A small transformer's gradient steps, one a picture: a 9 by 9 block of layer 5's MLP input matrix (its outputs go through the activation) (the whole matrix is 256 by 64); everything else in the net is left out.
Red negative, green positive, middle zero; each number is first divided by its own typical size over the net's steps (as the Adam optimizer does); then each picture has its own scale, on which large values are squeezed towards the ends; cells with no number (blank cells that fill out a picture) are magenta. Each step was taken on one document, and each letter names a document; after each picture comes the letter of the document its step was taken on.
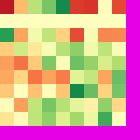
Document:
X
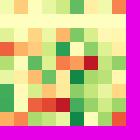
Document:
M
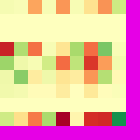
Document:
M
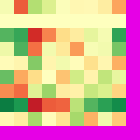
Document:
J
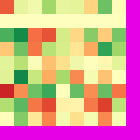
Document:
J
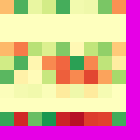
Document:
M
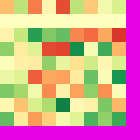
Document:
X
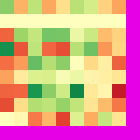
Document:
J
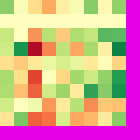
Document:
J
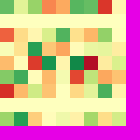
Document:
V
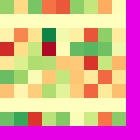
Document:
V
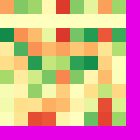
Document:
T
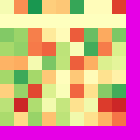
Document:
J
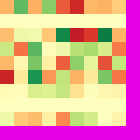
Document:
T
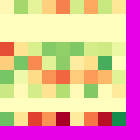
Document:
M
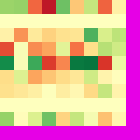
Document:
V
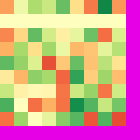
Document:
T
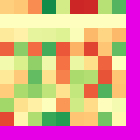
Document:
T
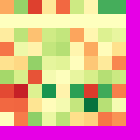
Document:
J
